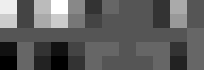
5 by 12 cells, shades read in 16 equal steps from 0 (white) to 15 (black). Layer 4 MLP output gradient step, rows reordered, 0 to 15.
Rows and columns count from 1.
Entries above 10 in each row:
3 3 0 5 5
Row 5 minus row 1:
14 -2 9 15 5 -3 1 0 0 -3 8 -1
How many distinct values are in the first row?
9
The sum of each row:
91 99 119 127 134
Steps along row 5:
down up up down down up same same down up down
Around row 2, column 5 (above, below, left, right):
7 10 3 11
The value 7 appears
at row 1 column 5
